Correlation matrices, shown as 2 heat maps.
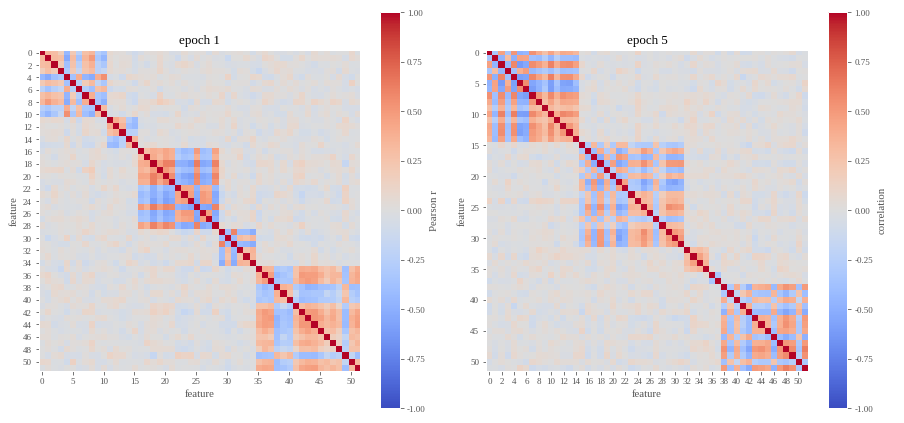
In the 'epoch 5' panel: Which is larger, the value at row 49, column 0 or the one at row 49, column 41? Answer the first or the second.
the first
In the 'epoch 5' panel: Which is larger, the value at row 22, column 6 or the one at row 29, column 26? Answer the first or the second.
the second
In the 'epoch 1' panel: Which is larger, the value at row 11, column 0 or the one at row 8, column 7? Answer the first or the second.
the second
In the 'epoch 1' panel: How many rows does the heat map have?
52
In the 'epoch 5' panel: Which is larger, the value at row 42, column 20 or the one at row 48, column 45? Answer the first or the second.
the second
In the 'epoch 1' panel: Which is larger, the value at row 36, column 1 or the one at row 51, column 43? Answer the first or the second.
the second
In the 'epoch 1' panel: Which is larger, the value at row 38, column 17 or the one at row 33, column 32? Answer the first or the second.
the second
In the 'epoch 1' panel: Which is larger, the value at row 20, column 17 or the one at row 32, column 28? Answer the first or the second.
the first
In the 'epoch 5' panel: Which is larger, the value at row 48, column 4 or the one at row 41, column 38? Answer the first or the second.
the first
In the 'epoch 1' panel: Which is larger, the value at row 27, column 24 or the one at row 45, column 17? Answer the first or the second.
the first
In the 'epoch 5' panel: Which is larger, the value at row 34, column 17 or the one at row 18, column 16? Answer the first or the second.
the second
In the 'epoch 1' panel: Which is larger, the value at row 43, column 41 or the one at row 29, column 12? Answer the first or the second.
the first
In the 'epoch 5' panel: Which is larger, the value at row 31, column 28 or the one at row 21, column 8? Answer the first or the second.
the first
